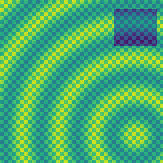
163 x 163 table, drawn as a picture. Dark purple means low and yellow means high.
Mirror symmetry: none. Ninth with the lowest average: top right. Odd patch: lower, in the top right. Rings: centred on the bottom right.
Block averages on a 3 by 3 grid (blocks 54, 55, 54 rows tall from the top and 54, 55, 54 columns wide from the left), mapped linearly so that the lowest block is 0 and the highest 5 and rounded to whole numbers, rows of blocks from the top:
4 4 0 / 4 4 5 / 4 5 3
